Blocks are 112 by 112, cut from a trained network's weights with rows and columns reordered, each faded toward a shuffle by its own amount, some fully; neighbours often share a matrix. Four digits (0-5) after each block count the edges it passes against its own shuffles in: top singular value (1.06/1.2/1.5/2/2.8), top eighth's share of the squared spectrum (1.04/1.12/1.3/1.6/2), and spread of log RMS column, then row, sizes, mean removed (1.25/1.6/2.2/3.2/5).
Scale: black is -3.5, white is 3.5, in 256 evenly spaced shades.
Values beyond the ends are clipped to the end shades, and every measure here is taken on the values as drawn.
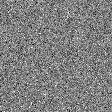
0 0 0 0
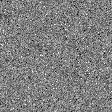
0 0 0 0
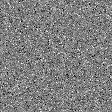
0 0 0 0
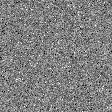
0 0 0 0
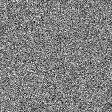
2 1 0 0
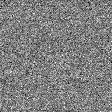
3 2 0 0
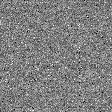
2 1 0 0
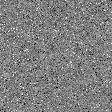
1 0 0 0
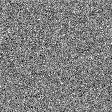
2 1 0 0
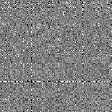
4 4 3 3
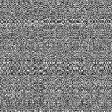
5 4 2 3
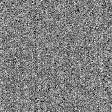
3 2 0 0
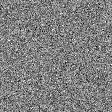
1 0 0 0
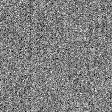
2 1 0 0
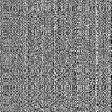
5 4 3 3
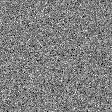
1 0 0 0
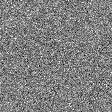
1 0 0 0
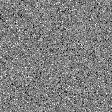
2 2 0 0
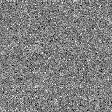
3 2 1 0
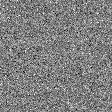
1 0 0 0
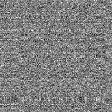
4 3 1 2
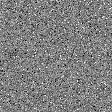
1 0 0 0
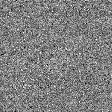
3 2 0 1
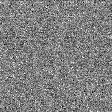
3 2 0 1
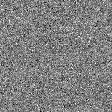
3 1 0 1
